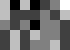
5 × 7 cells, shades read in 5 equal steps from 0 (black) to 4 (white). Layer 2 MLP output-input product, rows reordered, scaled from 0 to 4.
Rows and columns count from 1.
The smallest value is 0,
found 3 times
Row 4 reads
1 3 1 3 2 2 1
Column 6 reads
2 1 2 2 3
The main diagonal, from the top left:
3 1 2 3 2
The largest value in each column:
3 3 3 3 2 3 4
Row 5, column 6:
3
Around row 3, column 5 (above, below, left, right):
2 2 0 2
